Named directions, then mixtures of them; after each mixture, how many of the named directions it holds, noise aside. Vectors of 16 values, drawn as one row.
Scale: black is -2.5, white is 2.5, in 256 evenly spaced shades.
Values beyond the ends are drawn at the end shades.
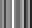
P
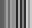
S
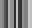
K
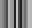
one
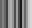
two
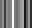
one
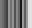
two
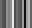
three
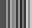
one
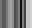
two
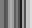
two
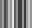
three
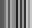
one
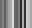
three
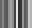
one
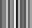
two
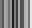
two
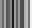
two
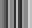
one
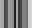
one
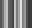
two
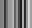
three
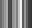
two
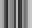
one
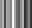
one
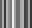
one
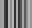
two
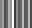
two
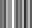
two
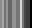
three
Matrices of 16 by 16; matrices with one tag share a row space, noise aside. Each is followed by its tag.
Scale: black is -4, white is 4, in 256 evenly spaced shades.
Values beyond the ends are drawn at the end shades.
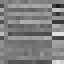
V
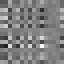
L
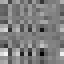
L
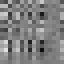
L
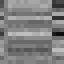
V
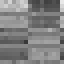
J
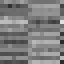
J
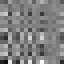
L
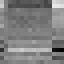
V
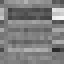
V
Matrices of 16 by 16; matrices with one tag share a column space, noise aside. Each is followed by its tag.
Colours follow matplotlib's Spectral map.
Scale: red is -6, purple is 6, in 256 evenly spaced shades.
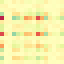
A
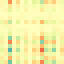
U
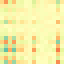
U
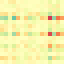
A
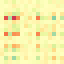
A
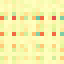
A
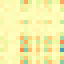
U
